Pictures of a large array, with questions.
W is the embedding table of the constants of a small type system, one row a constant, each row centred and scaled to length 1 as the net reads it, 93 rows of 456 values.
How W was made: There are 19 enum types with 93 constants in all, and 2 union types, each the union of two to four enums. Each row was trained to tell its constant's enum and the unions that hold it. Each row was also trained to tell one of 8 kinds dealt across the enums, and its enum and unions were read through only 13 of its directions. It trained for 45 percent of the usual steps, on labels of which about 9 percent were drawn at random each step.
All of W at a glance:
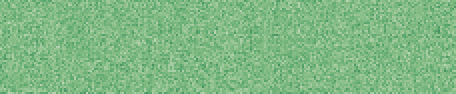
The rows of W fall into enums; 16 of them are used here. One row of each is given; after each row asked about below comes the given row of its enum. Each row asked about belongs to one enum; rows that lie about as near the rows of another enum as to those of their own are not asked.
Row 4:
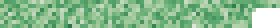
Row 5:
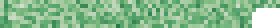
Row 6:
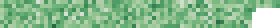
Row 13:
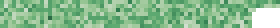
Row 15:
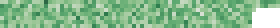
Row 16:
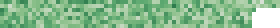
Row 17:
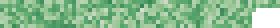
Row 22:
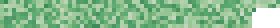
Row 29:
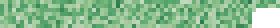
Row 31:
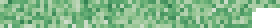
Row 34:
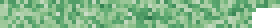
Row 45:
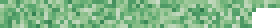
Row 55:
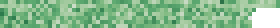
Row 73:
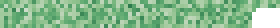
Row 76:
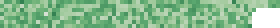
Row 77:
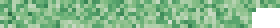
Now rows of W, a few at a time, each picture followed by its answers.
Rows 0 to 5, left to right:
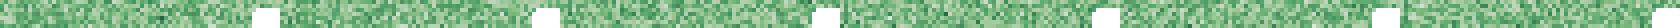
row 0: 76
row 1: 76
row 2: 77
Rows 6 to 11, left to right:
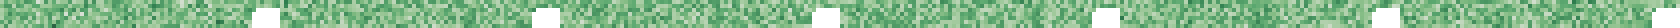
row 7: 31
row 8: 15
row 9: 17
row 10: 16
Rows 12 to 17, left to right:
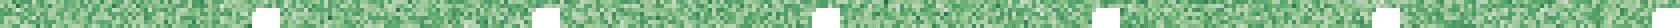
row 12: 45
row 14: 29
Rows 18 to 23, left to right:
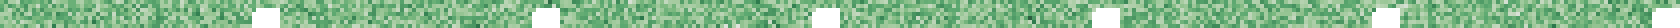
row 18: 15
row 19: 17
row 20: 76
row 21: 31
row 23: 4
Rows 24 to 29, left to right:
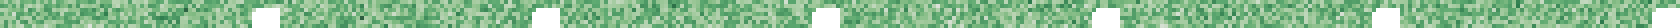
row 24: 73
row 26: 55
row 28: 73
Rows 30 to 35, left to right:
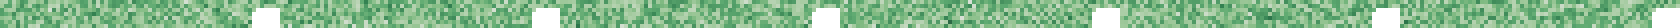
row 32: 55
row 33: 31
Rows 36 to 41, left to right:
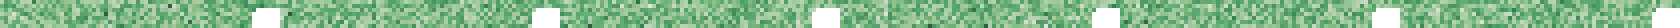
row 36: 73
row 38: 76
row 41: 34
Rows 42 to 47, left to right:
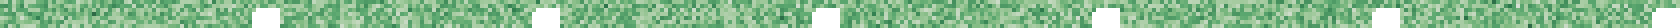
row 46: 73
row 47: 15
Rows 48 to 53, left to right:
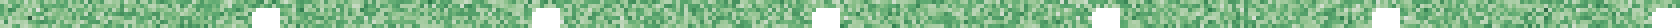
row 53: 76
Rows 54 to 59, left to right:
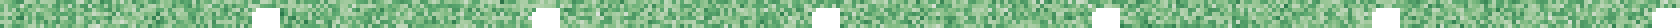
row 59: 31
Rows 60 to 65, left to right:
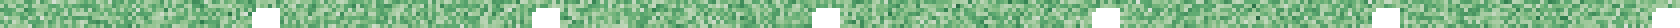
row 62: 31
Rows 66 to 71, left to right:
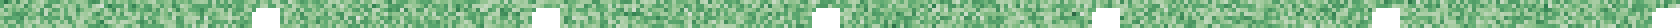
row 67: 55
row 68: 29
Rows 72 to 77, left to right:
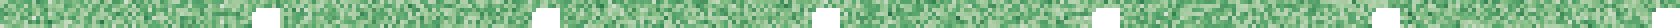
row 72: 45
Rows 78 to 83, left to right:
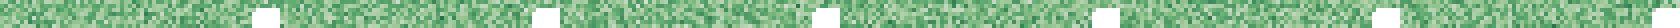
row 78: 17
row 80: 55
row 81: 16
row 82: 16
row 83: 73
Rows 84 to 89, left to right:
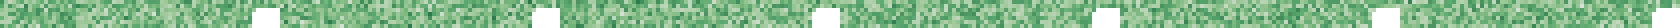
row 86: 16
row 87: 17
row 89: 15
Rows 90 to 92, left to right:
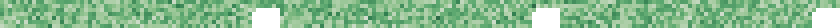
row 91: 15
